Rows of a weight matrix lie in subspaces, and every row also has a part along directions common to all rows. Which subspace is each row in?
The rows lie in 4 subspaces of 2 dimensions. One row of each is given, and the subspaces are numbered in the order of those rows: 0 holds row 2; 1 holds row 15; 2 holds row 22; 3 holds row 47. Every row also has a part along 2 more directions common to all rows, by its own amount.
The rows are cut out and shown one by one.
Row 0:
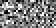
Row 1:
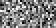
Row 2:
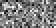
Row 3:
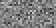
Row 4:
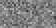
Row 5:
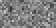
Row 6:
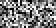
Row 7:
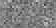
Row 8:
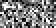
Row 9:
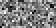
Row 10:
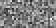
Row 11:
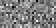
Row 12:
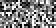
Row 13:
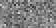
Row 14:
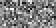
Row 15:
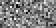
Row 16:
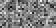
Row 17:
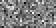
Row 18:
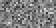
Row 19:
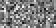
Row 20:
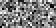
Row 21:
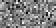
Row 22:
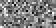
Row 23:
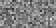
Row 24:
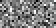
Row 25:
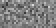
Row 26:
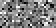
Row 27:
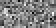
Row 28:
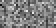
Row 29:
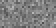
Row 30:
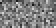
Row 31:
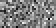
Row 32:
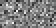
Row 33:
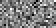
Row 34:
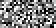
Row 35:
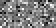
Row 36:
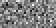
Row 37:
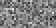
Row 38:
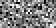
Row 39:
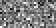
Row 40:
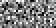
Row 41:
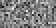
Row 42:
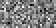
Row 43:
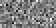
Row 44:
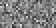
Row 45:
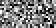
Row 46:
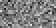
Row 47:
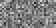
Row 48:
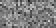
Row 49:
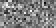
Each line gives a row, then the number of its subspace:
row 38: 1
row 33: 3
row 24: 3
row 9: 3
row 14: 2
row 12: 0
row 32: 0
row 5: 3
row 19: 1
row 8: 0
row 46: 2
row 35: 3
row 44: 0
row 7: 3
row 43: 0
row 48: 2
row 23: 2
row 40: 0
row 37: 2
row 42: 1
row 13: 2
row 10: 2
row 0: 0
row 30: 0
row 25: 0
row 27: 2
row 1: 1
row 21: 1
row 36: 0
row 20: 3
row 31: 1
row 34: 1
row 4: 2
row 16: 3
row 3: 1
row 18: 1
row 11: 0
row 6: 2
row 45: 1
